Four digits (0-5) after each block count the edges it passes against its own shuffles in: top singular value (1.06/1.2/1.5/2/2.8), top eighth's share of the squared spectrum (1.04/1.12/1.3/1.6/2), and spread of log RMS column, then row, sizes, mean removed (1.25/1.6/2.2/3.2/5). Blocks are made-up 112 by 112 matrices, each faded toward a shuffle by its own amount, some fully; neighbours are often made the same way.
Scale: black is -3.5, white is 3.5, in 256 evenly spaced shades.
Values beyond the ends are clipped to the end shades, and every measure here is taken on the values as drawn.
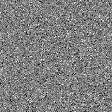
3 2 1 1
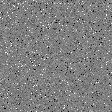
2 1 0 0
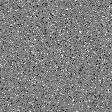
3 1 0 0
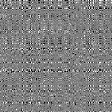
5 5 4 4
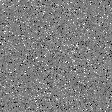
0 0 0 0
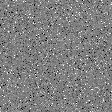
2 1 0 0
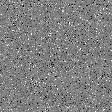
2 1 0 0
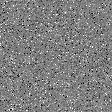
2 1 0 0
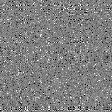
4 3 2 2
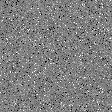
0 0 0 0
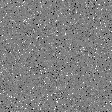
1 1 0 0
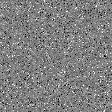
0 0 1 1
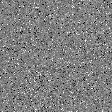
0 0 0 1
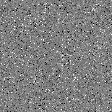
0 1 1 1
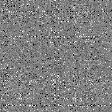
2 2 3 3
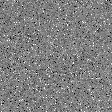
0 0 0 0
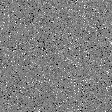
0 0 0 0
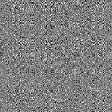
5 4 3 3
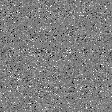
1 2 1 2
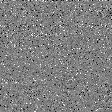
1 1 0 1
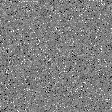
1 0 0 1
